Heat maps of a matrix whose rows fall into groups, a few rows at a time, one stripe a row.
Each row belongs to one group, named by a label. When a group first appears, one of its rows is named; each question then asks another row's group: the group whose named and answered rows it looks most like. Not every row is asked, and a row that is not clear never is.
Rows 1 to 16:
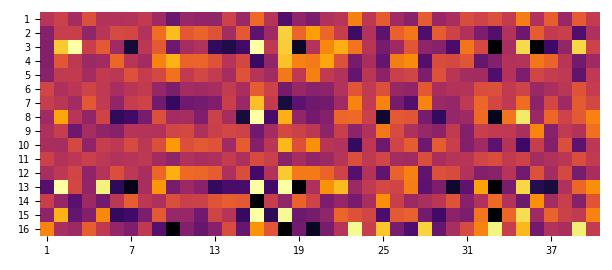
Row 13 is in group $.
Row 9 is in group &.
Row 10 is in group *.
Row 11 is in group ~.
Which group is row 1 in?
~
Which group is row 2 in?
*
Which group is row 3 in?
$
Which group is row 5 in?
*
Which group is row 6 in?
~
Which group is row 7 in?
~
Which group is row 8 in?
$
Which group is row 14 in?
&
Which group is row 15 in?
$
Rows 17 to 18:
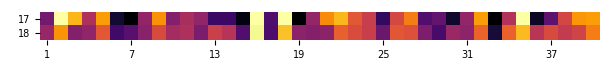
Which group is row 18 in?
$
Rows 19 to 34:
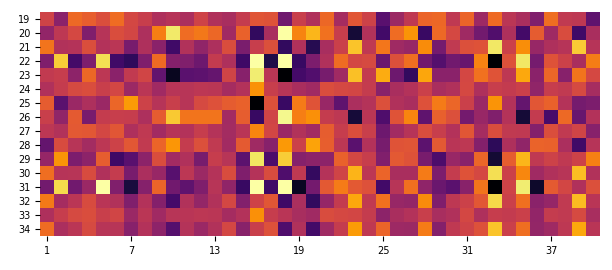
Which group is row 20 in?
*
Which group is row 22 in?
$
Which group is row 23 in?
~
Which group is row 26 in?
*
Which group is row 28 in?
*
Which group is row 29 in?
$
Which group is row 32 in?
~
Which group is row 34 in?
~
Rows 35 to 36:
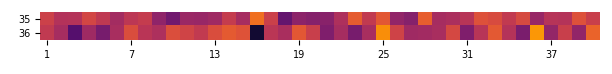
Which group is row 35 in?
~
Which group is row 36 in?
&
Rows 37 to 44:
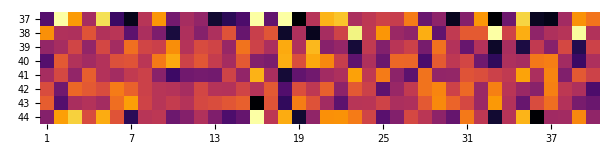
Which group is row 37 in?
$
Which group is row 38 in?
~
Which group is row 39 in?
*
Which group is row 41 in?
~
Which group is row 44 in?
$
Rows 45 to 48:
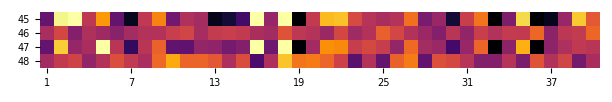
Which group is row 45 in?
$
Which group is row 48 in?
*
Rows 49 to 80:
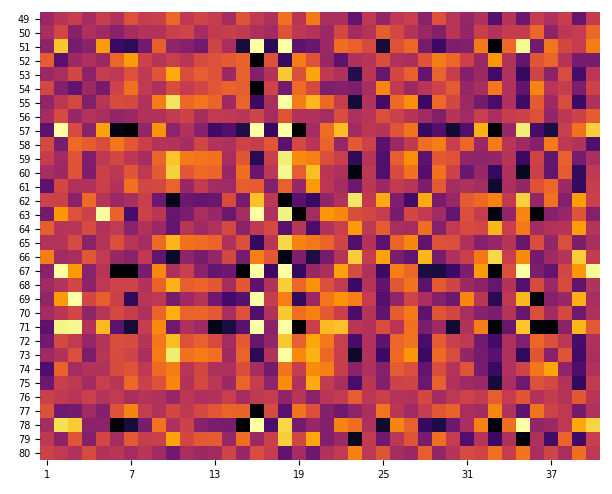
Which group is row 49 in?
*
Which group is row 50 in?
&
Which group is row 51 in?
$
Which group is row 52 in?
&
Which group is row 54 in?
&
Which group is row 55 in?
*
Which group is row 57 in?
$
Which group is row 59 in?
*
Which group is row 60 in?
*
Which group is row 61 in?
*
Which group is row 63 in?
$
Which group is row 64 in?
~
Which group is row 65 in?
*
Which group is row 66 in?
~
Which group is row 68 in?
*
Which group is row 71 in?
$
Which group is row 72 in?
*
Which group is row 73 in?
*
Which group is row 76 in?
~
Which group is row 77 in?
&
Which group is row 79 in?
*
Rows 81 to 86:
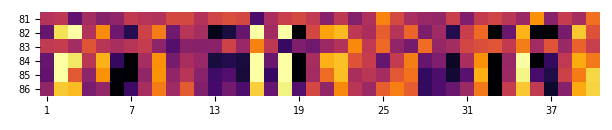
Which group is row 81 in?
&
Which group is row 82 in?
$
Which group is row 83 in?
~
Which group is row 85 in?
$
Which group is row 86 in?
$
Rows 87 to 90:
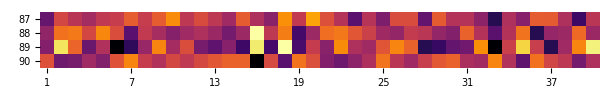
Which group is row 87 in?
*
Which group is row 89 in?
$
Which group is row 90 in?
&
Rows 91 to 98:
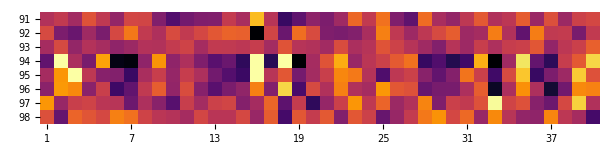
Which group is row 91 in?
~
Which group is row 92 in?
&
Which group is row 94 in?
$
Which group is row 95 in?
$
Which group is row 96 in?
$
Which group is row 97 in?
~
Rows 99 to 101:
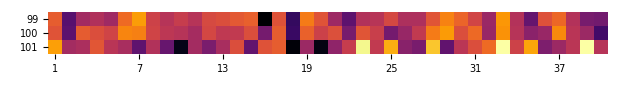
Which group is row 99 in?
&
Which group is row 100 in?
&
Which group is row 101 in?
~
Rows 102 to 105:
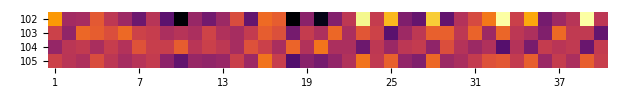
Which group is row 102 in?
~
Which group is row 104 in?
*
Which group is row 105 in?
~
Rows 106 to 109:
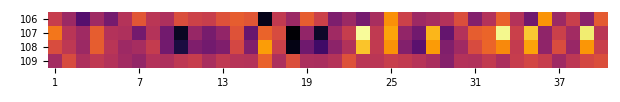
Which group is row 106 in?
&
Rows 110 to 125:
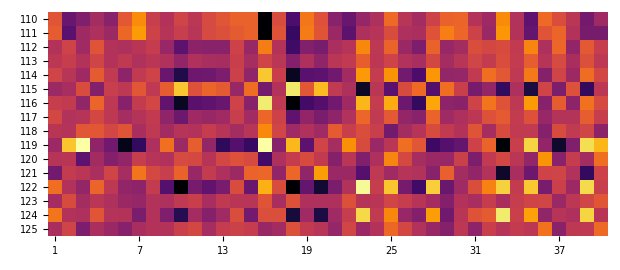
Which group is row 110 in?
&
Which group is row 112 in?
~
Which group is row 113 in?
~
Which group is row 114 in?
~
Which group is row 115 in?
*
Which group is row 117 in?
~
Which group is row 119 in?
$
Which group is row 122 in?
~
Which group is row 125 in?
&
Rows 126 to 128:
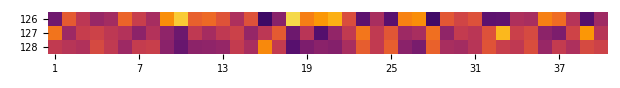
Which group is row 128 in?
~
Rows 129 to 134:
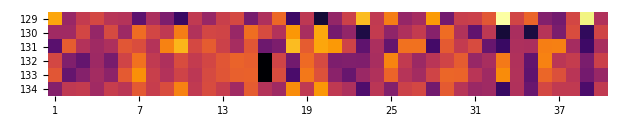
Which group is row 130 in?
*
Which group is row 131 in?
*
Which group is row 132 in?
&
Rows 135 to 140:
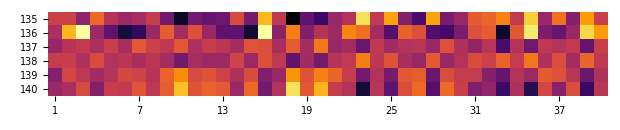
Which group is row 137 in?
*
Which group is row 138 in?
~
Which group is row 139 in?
*
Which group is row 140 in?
*
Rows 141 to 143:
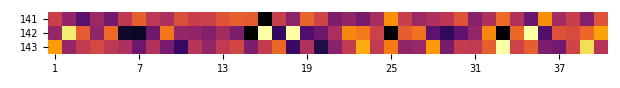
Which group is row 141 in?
&
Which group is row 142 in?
$
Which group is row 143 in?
~
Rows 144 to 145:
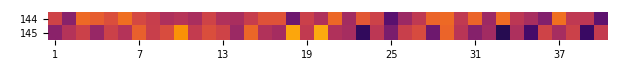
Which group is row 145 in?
*
